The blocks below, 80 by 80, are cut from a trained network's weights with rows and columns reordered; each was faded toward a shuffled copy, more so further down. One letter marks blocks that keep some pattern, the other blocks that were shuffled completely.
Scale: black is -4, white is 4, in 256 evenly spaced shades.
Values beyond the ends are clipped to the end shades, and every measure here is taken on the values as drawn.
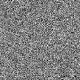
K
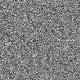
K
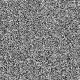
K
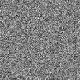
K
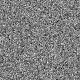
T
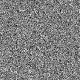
K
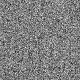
K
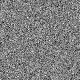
T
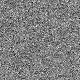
T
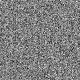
K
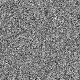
K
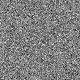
T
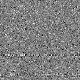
K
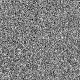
K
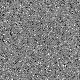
T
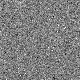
T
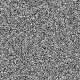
T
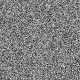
T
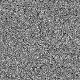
K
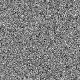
K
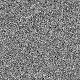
T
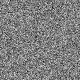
T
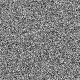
T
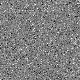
T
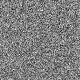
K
